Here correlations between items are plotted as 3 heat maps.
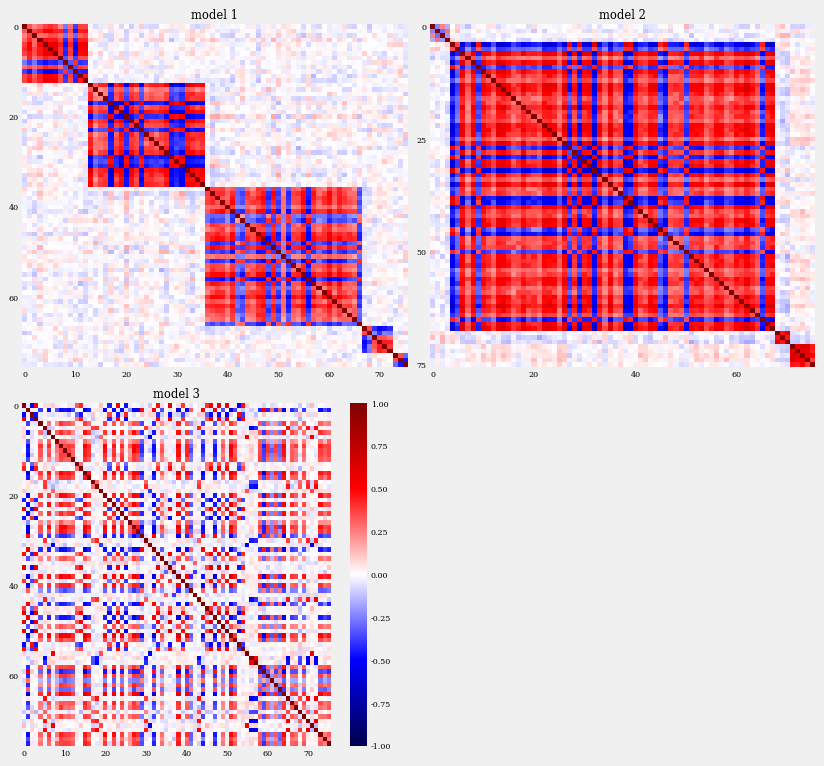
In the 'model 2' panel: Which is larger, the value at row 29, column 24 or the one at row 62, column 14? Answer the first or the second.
the second
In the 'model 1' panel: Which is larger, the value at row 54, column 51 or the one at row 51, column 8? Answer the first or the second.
the first
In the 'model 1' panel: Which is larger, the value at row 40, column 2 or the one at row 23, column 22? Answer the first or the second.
the first
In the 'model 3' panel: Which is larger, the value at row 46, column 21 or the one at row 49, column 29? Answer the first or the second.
the second
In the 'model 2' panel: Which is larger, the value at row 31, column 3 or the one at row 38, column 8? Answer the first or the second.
the first
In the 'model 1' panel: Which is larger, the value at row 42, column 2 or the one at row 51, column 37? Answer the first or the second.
the second
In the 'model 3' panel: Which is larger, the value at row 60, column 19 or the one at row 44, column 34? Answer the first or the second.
the first
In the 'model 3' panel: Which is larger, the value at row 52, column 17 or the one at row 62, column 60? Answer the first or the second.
the second
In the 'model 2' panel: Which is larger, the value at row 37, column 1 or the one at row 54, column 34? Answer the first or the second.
the second
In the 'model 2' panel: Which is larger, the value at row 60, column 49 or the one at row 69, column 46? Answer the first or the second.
the first
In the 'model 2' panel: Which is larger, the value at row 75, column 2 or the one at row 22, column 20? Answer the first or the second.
the second
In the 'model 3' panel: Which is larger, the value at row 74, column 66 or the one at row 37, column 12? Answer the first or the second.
the first
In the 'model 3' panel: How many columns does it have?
76
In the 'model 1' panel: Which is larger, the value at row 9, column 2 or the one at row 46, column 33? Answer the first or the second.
the first
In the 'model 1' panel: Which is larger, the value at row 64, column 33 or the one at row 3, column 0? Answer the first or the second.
the second
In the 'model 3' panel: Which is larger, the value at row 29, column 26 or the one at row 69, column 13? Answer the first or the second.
the second
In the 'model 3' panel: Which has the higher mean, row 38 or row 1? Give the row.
38
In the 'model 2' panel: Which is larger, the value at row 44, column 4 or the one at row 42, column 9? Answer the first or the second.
the second
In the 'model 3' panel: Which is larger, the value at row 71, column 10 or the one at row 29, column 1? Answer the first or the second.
the second
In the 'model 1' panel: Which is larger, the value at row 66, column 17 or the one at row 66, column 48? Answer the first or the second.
the second
